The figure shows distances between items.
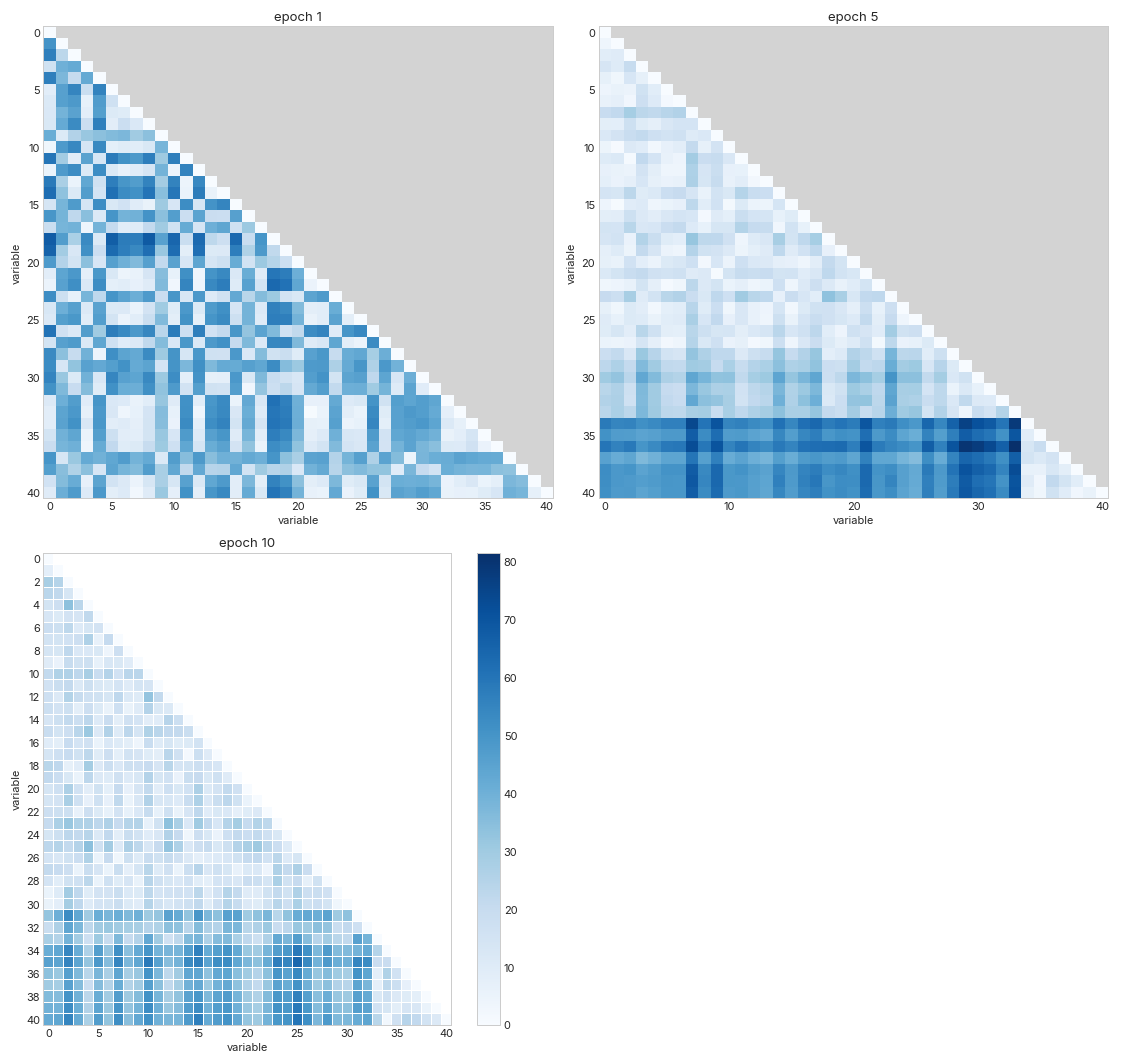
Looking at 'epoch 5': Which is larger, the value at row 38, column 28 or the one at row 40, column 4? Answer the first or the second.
the first
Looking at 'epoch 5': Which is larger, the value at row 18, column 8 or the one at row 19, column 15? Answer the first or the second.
the first
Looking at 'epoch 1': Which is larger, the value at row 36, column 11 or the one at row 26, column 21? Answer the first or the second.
the second
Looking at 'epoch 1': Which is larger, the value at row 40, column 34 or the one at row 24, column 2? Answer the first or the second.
the second
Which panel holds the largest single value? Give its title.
epoch 5
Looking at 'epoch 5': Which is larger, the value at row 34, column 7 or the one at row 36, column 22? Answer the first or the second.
the first
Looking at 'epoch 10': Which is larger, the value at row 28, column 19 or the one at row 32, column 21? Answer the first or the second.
the second
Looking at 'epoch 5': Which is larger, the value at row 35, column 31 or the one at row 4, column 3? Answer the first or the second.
the first
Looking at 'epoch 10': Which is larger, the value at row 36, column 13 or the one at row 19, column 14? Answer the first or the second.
the first
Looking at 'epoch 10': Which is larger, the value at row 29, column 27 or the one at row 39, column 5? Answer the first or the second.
the second
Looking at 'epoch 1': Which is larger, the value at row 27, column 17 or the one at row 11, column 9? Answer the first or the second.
the second
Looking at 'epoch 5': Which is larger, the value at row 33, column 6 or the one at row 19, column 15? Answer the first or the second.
the first
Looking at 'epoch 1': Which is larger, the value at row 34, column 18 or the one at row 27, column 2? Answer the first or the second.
the first
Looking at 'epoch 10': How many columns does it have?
41
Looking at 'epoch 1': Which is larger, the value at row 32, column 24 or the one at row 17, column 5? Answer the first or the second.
the second
